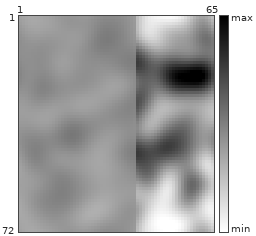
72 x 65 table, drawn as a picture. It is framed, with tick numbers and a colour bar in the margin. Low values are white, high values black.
The ninth with the lowest average is the bottom right. A few values lie far out on both sides of the bulk. The top right is the ninth with the highest average. The left part is calmer, up to a seam about 60% of the way across. Neither half mirrors the other. There are no lone odd cells.
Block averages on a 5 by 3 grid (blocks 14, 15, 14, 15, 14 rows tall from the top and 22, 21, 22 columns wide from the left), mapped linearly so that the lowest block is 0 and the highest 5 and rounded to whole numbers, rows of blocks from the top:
2 3 2 / 3 3 5 / 3 3 3 / 3 3 3 / 2 2 0
